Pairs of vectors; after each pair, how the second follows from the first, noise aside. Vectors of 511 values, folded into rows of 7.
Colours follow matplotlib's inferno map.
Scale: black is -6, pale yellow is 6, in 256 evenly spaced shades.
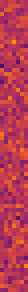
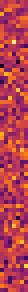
scaled up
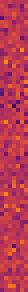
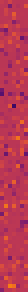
partly zeroed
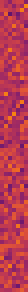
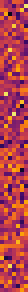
scaled up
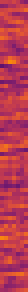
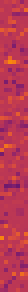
partly zeroed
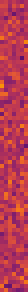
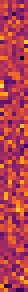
scaled up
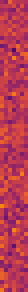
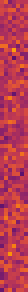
negated
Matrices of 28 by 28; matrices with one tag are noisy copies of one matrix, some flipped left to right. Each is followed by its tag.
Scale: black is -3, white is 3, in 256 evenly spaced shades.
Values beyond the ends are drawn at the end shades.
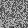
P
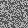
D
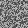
D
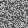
D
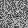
P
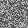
D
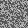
D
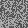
P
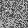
P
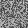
P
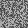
P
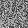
P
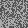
P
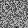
P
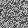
D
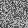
P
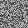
D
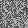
P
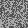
P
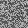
D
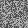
P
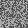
P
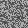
D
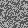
D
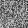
P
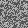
D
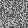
P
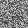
D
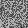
P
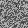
D
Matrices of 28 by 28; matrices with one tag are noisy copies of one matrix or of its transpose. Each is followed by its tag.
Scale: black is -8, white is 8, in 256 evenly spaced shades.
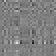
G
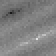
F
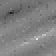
F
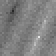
F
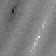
F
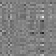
G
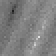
F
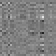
G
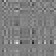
G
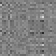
G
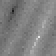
F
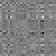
G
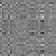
G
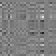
G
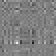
G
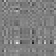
G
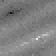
F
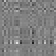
G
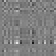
G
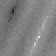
F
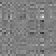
G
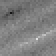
F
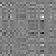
G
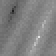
F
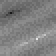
F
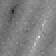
F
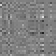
G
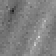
F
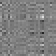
G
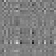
G
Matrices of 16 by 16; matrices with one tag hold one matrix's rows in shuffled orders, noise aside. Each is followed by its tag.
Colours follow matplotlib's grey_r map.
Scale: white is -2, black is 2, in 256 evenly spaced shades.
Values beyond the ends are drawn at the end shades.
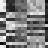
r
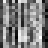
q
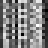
q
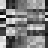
r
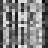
q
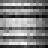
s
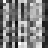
q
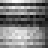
s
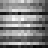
s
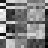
r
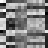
r
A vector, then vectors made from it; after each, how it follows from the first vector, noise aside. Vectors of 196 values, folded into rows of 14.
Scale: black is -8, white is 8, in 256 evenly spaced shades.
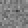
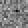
scaled up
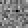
scaled up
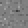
partly zeroed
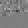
partly zeroed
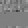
partly zeroed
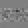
partly zeroed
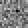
scaled up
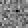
scaled up
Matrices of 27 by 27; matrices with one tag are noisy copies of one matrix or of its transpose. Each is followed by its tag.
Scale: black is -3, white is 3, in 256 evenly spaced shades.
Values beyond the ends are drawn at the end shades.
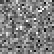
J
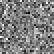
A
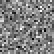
J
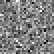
J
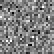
J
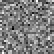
A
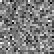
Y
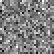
Y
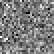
A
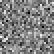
A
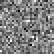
J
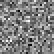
J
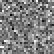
A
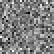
A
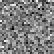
A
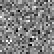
J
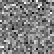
A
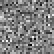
J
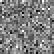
Y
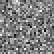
J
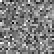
Y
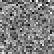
A
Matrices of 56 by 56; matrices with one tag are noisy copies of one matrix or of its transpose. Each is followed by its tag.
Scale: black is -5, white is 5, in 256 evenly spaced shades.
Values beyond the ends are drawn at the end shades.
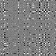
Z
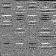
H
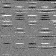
H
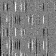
H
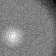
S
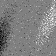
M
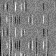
H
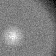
S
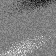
M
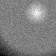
S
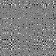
Z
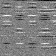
H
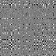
Z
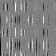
H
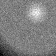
S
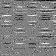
H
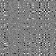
Z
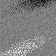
M
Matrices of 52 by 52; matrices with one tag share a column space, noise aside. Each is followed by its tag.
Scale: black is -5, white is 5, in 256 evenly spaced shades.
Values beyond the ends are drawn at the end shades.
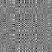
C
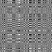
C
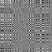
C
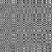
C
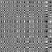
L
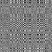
C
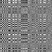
C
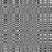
C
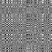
C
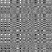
C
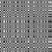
L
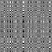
L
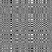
C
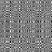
L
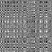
L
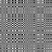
C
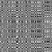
L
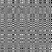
C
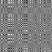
C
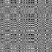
C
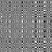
L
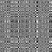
L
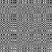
C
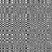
C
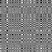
C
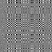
C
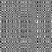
L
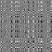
L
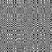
C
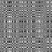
L
